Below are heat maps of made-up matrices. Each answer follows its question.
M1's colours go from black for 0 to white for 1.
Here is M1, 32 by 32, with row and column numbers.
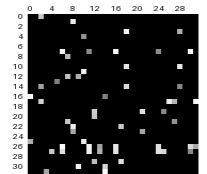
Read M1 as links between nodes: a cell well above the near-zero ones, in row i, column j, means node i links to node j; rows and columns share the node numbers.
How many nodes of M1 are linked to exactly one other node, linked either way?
3
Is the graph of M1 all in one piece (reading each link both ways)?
no
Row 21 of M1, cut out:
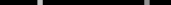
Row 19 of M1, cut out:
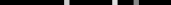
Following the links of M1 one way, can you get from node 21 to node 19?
no
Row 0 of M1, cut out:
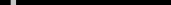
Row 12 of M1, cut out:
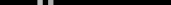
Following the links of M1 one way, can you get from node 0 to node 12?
no
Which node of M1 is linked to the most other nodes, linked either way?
node 27
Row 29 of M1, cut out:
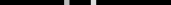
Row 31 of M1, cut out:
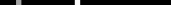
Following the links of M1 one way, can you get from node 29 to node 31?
yes
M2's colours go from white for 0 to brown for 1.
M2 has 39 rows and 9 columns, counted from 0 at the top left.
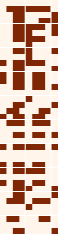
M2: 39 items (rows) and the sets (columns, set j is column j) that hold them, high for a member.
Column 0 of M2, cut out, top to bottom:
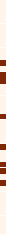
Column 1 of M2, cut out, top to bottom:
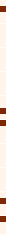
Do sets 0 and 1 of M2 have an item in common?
no
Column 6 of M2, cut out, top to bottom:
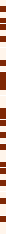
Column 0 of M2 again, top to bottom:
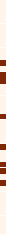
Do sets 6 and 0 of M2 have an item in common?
yes
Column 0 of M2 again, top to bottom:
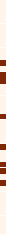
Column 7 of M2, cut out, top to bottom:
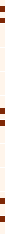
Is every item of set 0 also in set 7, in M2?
no
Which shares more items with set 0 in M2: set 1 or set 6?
set 6
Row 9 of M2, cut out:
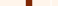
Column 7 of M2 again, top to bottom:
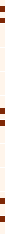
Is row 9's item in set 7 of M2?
no
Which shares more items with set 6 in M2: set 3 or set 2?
set 2
